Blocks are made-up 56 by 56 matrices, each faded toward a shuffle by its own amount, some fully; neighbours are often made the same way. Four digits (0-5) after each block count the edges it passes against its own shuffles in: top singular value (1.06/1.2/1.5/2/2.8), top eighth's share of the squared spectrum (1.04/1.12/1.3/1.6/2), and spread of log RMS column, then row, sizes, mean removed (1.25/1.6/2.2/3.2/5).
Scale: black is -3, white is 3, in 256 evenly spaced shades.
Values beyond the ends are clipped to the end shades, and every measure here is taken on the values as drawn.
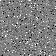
0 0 0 0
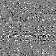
3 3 1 2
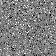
0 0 0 0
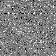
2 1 0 2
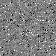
1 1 0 0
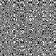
4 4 2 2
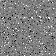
2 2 0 0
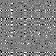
5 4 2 3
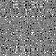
4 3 2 2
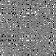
4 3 2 1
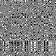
4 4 3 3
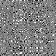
4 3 2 2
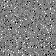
3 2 0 1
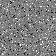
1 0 0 0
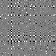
5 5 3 3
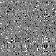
4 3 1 2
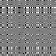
5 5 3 4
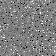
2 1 0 0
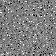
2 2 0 1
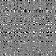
4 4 2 3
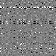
4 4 1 3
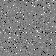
2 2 0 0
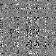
2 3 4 3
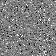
1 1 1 0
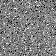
0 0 0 0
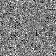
2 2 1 0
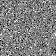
0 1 0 0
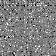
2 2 1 2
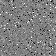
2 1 0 0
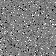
0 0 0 0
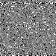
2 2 0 2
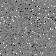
1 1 0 1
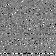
3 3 0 2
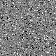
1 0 0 1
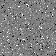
0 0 0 0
